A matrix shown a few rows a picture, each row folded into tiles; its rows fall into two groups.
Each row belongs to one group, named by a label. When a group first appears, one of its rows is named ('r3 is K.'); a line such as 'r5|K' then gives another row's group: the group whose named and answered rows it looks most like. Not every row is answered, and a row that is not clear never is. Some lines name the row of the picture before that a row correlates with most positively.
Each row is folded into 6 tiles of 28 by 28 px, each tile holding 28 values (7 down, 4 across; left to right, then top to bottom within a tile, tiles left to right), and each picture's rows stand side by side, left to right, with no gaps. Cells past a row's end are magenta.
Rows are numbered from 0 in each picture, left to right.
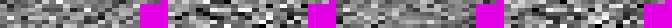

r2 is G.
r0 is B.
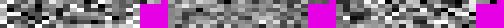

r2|B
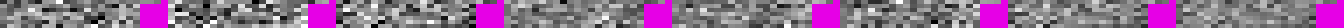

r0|B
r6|G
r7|G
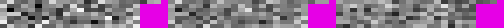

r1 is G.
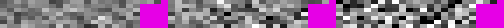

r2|B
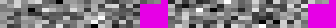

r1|B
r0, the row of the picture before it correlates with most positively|0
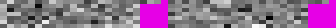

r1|B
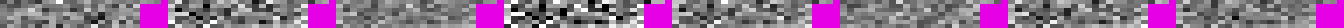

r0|B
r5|B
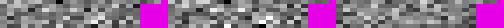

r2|G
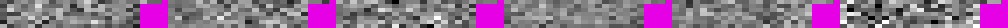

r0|G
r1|B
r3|G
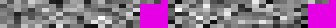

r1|G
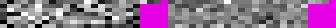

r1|B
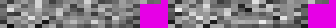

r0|G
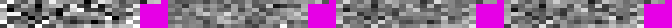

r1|B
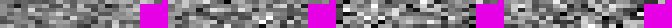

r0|B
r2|G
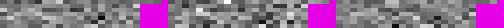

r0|B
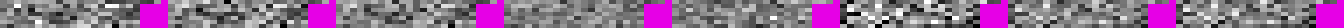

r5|G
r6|G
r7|G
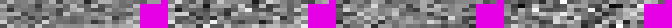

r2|G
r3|B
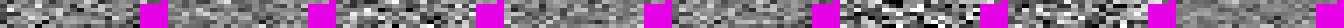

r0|G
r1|B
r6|B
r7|B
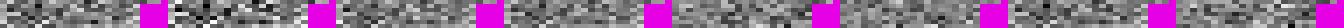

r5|B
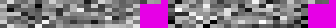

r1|G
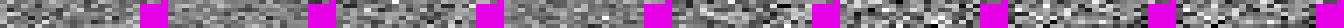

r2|B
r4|B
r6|G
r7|G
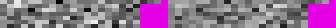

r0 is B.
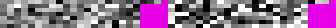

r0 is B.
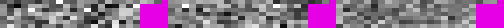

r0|B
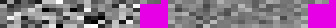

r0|B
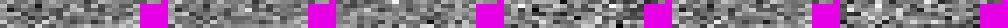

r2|B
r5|G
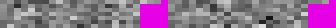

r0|B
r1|B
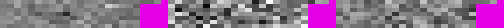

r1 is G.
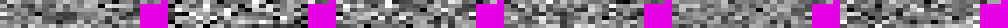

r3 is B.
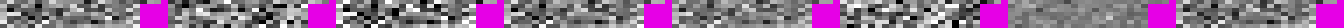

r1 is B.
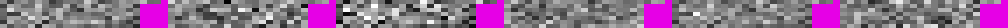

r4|G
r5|B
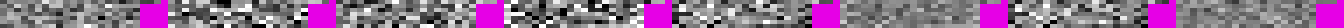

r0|B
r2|B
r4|G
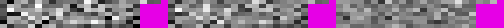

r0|G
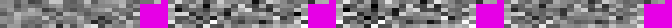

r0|B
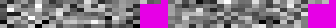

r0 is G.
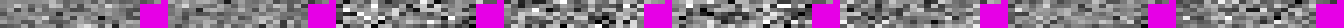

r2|G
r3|B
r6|G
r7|B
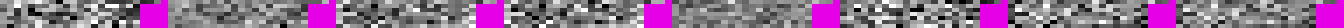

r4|B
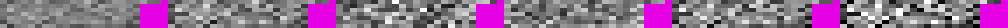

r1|G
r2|B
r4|G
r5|G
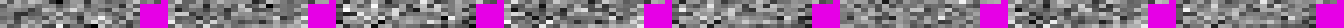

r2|G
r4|G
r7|G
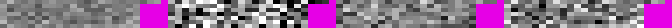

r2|G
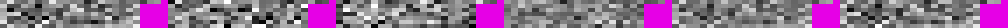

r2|G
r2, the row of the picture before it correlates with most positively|2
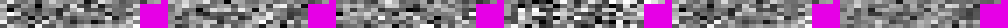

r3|B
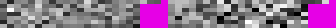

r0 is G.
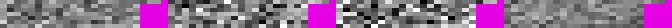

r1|B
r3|G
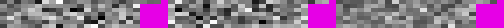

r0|B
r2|B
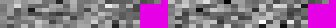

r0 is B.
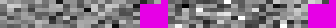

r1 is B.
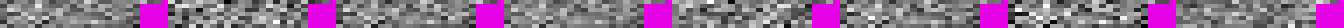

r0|G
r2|G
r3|G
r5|G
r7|B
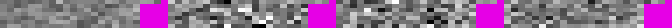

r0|B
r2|B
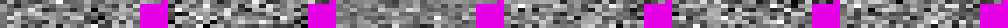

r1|G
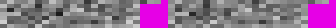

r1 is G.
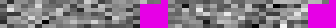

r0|G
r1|B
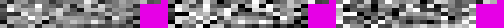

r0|G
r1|G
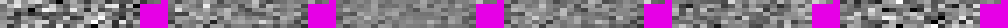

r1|G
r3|G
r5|B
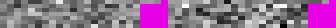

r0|B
